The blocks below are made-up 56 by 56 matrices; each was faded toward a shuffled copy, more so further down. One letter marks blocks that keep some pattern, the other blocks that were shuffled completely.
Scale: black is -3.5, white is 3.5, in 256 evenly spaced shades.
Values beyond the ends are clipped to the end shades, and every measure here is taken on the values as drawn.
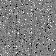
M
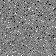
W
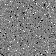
W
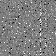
M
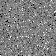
W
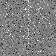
M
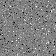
W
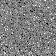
W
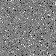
W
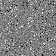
W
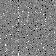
M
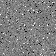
W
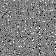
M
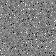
W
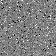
W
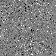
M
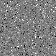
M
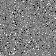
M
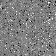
M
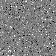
W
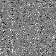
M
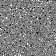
W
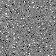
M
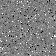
W
